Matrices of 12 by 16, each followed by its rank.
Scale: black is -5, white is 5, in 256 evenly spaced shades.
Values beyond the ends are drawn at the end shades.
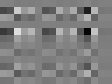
one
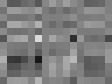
two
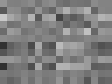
two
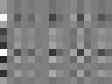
one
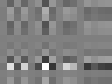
one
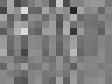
two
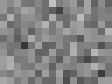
full rank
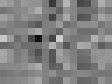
two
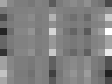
one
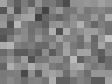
full rank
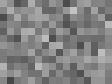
full rank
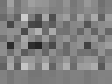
two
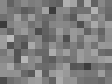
full rank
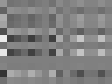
one
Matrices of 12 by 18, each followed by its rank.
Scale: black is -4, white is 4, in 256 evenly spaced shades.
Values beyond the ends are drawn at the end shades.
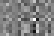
two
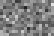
full rank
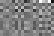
two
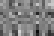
two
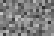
full rank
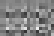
two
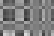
one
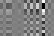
one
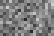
full rank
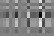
one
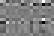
two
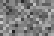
full rank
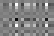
one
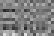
two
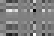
one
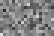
full rank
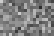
full rank
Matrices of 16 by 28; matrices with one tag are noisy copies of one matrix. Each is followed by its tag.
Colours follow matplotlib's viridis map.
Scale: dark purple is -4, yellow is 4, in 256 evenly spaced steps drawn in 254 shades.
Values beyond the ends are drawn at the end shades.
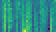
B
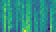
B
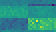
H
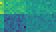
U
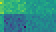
U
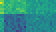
U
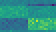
H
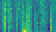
B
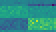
H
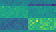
H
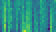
B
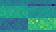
H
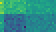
U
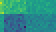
U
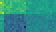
U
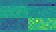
H
